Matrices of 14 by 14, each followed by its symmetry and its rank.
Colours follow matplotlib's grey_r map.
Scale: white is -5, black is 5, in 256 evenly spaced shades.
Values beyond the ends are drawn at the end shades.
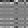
neither, rank one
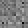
symmetric, rank three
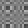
symmetric, rank one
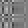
neither, rank one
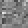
neither, rank three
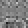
neither, rank three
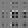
symmetric, rank one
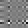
neither, rank one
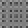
symmetric, rank one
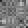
symmetric, rank three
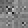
symmetric, rank three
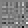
antisymmetric, rank two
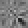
symmetric, rank three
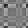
symmetric, rank one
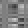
neither, rank one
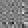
antisymmetric, rank two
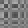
symmetric, rank one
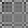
symmetric, rank one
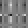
neither, rank one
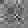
symmetric, rank three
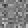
neither, rank three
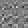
neither, rank three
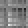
antisymmetric, rank two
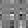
neither, rank one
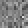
neither, rank three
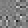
antisymmetric, rank two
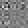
antisymmetric, rank two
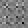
symmetric, rank three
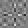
antisymmetric, rank two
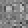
neither, rank three
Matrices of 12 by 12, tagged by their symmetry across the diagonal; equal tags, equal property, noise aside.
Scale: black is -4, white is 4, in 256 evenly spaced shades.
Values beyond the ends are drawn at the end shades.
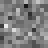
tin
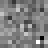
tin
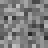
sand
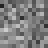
sand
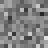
sand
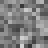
sand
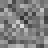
tin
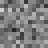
sand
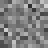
tin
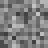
tin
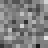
tin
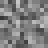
tin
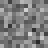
tin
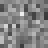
sand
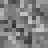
tin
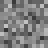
sand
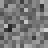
sand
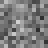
sand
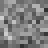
sand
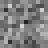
tin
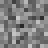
sand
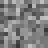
tin
